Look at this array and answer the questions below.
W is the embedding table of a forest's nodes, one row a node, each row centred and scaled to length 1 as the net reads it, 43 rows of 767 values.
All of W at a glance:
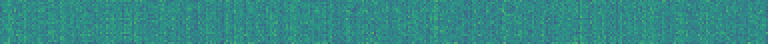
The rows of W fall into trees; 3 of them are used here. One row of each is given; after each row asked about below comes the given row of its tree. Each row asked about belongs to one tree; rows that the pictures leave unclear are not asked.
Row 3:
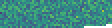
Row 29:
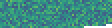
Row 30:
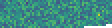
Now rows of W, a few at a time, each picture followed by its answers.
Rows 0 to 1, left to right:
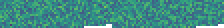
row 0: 30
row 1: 30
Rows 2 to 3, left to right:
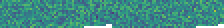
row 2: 29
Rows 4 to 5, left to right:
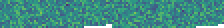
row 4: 30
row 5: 29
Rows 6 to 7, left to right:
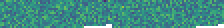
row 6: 29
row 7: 3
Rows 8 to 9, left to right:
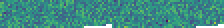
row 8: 29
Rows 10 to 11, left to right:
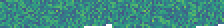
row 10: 29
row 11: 29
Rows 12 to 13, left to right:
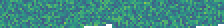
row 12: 29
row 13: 30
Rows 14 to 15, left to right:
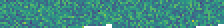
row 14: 3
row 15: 30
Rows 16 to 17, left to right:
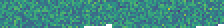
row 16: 3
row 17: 29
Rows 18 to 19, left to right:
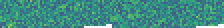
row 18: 30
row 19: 30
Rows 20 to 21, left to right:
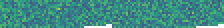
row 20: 29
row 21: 3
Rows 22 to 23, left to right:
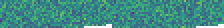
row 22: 3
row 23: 3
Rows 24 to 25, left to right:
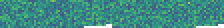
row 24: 30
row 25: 29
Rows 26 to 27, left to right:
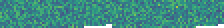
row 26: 30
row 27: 29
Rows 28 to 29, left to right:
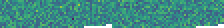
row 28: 30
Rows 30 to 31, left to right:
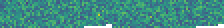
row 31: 3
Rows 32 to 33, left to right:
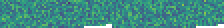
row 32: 30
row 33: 30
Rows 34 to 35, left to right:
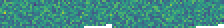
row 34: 3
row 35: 3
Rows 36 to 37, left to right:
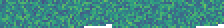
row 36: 30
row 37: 29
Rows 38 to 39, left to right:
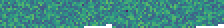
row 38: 29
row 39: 30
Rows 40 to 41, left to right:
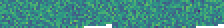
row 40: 3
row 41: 30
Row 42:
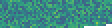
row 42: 29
